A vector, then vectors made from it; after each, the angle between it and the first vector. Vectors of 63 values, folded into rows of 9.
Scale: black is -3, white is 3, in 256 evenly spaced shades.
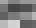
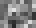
partly opposed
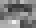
nearly parallel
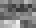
nearly parallel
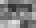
nearly parallel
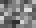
partly opposed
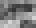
nearly parallel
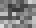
partly aligned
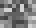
orthogonal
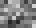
partly opposed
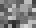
partly opposed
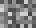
orthogonal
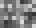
partly opposed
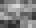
nearly opposite
